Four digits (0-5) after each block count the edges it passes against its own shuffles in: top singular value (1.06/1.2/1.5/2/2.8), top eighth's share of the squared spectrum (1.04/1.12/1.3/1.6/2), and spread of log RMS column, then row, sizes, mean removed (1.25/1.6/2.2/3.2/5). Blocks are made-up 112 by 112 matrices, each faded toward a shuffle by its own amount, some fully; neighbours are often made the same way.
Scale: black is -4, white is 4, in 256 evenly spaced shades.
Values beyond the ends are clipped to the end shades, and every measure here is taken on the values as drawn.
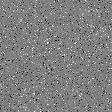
0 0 0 0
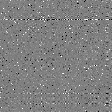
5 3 1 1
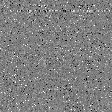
3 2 0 1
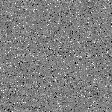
3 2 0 1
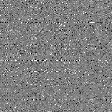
4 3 1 2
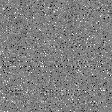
3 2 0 2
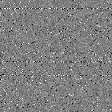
4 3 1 2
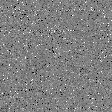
3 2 0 1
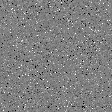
1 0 0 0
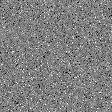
0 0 0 0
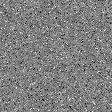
0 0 0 0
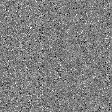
1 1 2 0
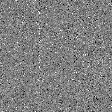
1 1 2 0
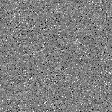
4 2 1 1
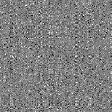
4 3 2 2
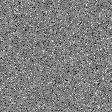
0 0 0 0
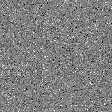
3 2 0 0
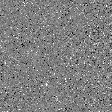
3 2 1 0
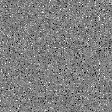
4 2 2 1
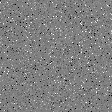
2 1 0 0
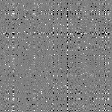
5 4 3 3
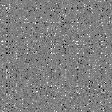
4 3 2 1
